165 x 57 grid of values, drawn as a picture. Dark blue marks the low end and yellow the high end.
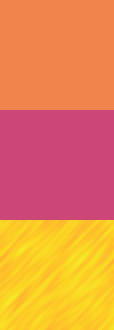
The table splits into 3 rows of 1 panel. Panel 1,1: high, flat. Panel 2,1: middling, flat. Panel 3,1: very high, slanting up to the right, faint in contrast.
